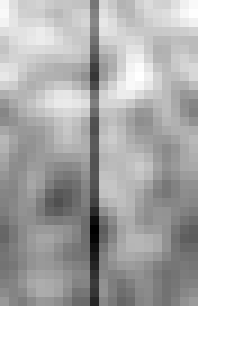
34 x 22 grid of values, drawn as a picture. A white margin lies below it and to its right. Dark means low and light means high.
Ninth with the lowest average: bottom middle. Odd lines: column 11. Slope: up to the top.
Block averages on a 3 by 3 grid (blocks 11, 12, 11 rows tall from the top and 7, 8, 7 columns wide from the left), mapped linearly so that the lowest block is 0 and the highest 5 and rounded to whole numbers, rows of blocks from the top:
545 | 232 | 101
